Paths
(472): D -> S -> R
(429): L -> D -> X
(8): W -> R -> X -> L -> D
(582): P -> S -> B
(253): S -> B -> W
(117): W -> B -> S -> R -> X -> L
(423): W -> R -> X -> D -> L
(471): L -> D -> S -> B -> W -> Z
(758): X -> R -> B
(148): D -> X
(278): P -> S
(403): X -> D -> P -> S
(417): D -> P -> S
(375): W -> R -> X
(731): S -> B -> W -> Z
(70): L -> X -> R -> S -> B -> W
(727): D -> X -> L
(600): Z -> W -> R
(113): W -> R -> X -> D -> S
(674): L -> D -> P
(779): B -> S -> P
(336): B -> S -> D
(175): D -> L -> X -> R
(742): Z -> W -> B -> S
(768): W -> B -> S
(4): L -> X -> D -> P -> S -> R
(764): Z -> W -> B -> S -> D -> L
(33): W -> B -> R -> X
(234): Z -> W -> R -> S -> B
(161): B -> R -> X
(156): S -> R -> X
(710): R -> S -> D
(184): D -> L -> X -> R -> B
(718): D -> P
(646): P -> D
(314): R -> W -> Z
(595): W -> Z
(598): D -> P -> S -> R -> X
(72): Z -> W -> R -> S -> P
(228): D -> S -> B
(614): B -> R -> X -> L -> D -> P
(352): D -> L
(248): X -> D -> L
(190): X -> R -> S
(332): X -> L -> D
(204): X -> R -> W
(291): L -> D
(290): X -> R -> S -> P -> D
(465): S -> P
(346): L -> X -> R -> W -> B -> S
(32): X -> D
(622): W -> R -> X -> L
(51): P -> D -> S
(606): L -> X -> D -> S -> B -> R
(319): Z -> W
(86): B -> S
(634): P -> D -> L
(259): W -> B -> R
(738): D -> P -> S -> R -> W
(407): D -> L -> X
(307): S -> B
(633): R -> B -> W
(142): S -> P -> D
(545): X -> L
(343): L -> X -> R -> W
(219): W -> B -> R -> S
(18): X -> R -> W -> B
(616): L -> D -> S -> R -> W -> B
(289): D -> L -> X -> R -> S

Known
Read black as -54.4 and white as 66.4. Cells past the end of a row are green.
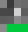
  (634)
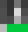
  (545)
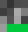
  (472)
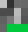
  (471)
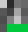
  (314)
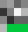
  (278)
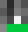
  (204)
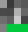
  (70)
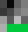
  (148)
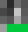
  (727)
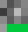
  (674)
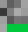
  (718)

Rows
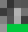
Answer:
(4)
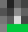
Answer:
(600)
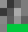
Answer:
(290)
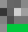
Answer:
(51)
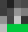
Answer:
(156)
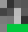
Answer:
(616)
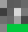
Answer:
(742)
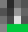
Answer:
(343)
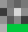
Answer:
(779)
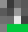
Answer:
(633)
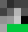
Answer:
(758)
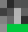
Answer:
(606)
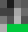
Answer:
(407)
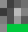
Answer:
(113)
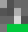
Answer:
(253)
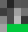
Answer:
(598)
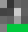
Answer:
(764)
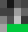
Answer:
(175)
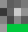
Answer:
(403)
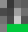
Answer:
(738)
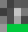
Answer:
(289)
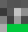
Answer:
(190)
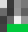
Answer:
(319)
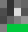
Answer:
(352)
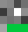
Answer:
(86)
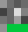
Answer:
(768)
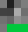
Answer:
(332)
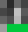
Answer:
(622)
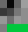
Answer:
(32)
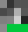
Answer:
(18)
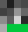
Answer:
(33)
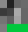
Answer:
(8)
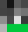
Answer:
(375)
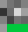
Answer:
(417)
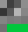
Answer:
(336)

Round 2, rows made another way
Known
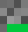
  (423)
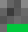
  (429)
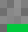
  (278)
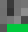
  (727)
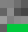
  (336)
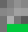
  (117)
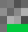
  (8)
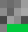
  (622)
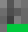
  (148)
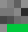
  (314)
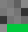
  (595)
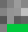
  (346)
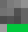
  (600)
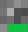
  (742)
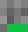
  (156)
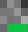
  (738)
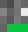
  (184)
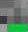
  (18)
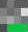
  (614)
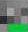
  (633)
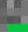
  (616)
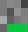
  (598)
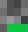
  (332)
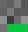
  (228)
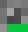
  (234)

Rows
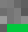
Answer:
(51)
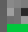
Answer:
(253)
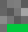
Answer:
(606)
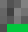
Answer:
(352)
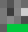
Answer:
(175)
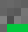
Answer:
(718)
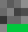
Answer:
(319)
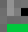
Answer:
(731)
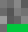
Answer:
(472)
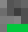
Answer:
(32)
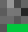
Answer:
(471)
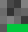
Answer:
(248)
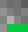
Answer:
(113)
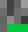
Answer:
(545)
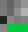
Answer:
(343)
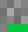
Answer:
(86)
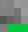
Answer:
(161)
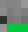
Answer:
(375)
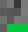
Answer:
(674)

